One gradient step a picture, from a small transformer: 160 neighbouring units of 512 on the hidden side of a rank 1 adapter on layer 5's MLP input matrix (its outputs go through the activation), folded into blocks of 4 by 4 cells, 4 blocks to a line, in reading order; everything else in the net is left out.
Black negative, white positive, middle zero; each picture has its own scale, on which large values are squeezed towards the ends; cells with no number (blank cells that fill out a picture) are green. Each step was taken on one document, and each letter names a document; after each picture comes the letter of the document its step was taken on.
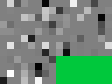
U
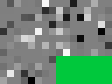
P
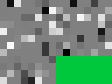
P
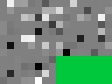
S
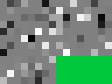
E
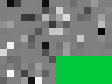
P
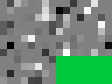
S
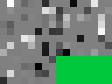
S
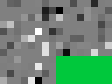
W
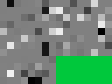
P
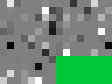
S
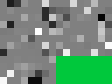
E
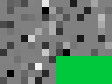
U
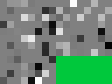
S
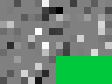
W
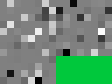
W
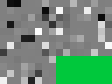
E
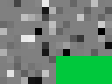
P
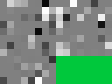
S
